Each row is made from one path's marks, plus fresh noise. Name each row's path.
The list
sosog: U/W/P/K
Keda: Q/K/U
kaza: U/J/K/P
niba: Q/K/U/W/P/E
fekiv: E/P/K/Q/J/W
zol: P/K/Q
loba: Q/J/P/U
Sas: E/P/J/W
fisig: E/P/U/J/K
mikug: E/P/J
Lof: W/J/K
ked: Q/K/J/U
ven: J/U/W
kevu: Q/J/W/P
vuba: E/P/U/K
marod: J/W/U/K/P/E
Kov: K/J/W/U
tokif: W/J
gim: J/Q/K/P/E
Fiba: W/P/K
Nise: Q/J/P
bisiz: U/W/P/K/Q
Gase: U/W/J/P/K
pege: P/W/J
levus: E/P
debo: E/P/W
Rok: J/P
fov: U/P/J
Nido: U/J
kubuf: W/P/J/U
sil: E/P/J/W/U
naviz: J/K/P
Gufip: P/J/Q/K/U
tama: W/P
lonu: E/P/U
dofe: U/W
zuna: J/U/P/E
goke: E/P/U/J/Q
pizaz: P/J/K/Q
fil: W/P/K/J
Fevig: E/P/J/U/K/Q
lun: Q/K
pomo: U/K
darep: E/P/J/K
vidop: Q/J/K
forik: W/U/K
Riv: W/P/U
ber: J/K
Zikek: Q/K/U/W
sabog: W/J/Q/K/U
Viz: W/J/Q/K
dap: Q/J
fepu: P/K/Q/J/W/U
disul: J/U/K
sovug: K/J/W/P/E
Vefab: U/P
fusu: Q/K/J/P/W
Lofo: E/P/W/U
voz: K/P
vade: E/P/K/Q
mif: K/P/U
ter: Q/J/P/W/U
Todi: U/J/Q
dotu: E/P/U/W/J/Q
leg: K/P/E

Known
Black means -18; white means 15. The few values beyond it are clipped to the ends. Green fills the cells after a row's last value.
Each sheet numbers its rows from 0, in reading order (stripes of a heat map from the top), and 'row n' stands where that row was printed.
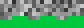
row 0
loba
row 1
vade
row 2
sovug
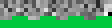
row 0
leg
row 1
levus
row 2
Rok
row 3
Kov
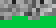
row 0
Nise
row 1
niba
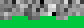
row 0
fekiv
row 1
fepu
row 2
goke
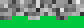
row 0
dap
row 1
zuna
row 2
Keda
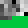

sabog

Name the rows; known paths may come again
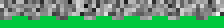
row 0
vade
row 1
naviz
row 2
Zikek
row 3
kubuf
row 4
niba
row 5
goke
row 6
Riv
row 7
Todi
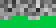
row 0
sovug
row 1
zuna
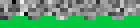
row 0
ked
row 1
dap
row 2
Sas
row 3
Nise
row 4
Vefab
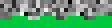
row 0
Kov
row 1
lonu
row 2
Gufip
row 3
zol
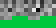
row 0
darep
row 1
fisig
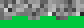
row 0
voz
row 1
Nido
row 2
ber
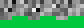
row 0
Fevig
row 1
mif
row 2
dotu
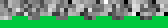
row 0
levus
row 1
forik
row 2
bisiz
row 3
Keda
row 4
sabog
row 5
Viz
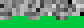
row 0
dofe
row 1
fov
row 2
fusu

